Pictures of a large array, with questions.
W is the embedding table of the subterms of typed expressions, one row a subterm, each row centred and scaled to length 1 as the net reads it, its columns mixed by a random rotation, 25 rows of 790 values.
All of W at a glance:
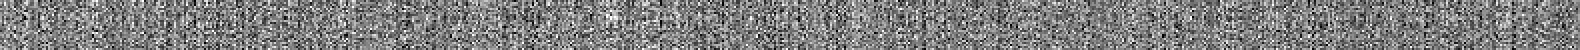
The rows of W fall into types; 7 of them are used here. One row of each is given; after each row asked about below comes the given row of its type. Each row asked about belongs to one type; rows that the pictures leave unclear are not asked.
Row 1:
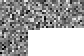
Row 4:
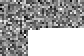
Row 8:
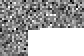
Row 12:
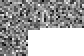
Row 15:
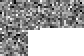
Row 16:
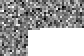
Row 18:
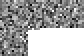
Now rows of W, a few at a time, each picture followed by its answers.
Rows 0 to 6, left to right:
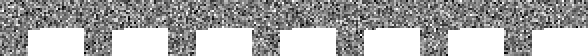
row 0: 16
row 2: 1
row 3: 16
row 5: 8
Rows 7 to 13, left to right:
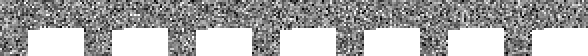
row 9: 8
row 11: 1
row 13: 18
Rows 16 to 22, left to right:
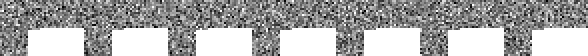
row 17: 18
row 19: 8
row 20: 1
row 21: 15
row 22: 12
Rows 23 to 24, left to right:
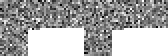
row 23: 4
